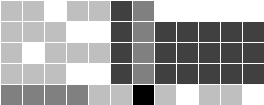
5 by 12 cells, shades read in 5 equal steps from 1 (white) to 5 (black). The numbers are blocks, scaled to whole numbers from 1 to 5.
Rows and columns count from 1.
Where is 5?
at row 5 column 7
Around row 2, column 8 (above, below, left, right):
1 4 3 4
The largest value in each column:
3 3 3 3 2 4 5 4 4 4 4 4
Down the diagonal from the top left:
2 2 2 1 2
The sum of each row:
21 35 36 35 29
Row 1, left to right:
2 2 1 2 2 4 3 1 1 1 1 1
